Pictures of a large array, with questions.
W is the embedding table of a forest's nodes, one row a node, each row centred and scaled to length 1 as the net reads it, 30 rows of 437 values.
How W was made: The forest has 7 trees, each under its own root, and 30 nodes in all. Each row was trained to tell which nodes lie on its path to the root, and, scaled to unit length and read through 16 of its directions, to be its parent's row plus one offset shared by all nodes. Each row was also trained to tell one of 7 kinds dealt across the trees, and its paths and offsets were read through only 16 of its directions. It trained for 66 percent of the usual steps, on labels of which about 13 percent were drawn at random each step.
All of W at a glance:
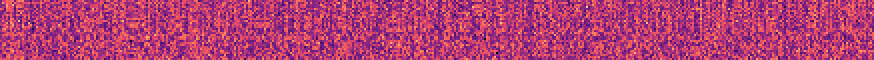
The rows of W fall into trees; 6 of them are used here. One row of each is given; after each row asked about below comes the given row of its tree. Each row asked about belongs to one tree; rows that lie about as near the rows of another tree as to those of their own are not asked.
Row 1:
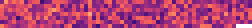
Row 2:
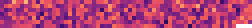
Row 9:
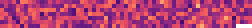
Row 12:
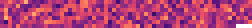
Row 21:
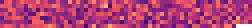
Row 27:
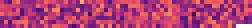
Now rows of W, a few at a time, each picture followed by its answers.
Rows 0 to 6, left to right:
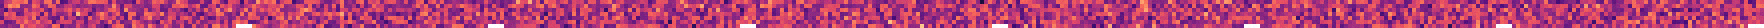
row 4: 27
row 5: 2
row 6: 9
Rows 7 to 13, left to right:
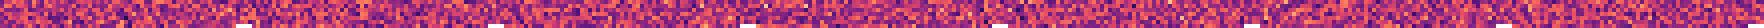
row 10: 2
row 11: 9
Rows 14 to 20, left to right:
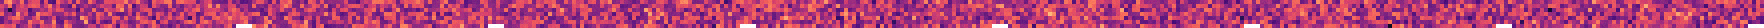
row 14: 1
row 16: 2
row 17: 21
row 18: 12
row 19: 12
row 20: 27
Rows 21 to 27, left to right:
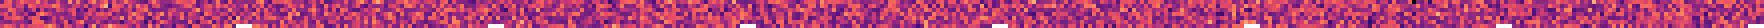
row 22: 12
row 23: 27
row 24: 27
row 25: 21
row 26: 21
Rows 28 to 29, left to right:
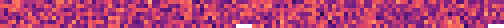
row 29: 12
